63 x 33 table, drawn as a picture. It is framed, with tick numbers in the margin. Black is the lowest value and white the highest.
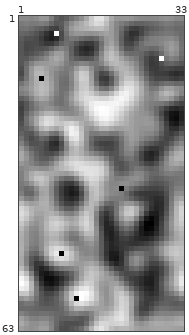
Overall the values sit about 50% of the way up the scale. The field is mottled with small blotches. No single row or column stands out from its neighbours. Six lone cells stand out: two far higher and four far lower than their neighbours.
